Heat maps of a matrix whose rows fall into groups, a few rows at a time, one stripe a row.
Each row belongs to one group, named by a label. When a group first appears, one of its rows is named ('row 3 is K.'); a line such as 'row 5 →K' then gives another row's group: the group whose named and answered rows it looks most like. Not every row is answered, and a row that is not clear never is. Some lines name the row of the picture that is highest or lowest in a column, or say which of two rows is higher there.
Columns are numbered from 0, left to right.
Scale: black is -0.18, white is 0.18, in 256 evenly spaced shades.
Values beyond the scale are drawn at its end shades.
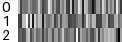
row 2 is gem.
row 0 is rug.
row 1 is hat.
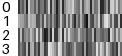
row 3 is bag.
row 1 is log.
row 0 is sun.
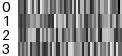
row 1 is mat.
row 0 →gem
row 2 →log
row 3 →sun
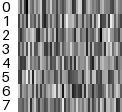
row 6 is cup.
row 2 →log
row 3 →sun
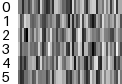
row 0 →mat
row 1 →rug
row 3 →rug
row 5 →mat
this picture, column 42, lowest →0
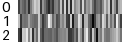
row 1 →rug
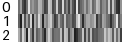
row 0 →gem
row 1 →hat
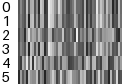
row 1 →bag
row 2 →gem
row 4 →hat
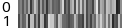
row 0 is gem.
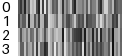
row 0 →log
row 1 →bag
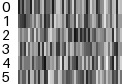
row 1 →mat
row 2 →cup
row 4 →cup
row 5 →bag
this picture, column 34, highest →4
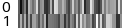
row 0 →mat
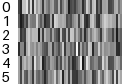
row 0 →hat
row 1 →mat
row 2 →log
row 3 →gem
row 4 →hat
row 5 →cup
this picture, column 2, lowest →1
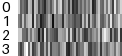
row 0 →cup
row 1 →cup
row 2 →log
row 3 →rug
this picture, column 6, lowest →2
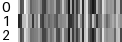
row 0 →rug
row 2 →rug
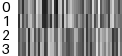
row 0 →sun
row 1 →sun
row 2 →bag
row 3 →bag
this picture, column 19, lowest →0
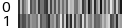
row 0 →sun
